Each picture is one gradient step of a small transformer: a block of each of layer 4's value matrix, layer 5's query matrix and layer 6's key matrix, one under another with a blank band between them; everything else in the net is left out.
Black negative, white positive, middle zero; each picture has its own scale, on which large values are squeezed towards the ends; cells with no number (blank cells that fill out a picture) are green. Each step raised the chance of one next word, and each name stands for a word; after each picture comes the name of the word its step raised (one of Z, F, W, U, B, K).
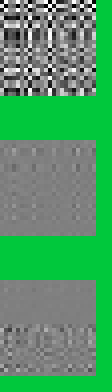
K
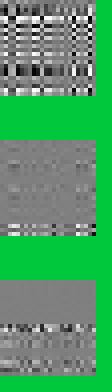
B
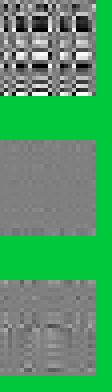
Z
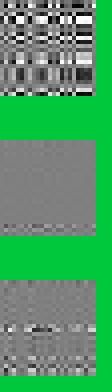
B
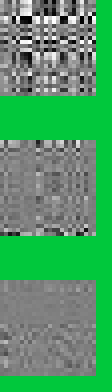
B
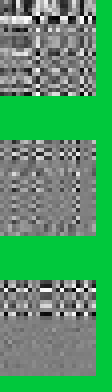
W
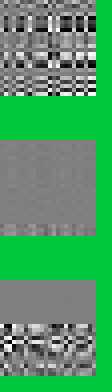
Z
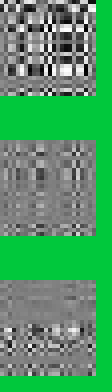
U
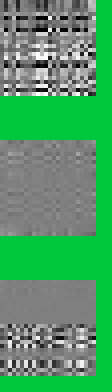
Z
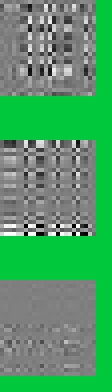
U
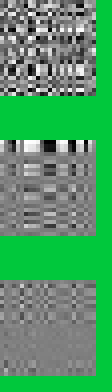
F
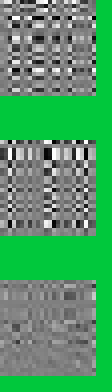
K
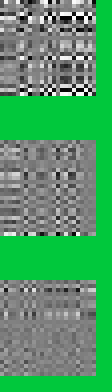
W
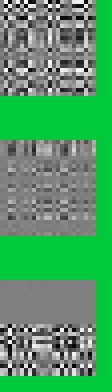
K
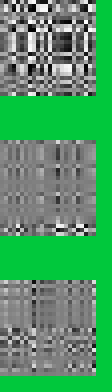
U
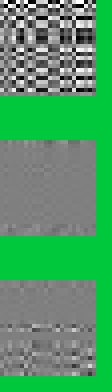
K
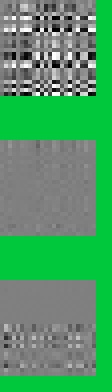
Z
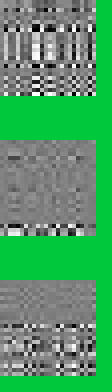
Z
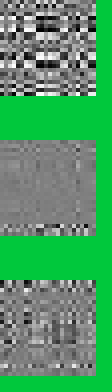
Z
